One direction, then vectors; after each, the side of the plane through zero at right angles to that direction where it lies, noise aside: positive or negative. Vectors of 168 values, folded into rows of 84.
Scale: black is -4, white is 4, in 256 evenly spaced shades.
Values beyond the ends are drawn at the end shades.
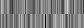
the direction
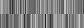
positive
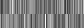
negative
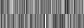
negative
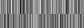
negative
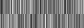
negative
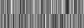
negative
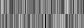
positive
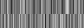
positive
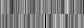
positive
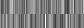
negative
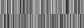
negative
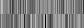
positive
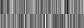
negative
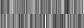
negative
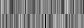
positive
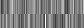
negative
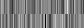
positive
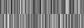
positive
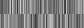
negative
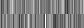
negative
